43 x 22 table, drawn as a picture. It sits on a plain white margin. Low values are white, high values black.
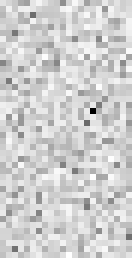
Most values sit low, with a long tail of high ones. The halves do not mirror each other. There is no seam. On average the colour sits 20% of the way up the scale. No single row or column stands out from its neighbours. The grain is fine, like static. No overall slope runs across the table.
